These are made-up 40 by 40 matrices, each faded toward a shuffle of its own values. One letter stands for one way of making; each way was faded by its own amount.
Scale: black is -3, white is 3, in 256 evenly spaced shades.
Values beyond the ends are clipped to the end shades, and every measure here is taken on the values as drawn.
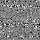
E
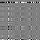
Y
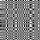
Y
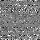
E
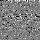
E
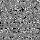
E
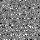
E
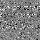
E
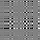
Y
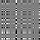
Y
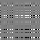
Y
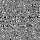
E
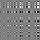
Y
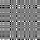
Y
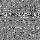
E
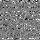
E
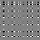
Y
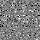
E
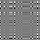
Y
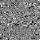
E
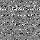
E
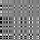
Y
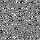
E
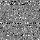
E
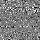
E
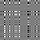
Y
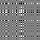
Y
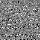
E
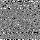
E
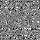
E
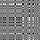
Y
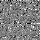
E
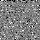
E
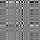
Y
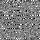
E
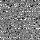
E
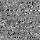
E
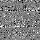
E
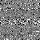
E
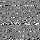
E
